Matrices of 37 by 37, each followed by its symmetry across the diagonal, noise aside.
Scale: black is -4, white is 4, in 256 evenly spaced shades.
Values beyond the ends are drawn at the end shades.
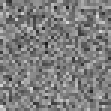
neither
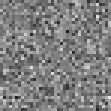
antisymmetric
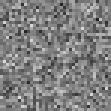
antisymmetric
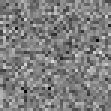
neither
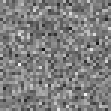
neither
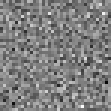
antisymmetric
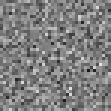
antisymmetric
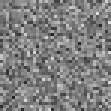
antisymmetric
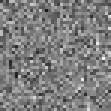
neither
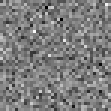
neither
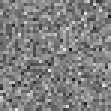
antisymmetric
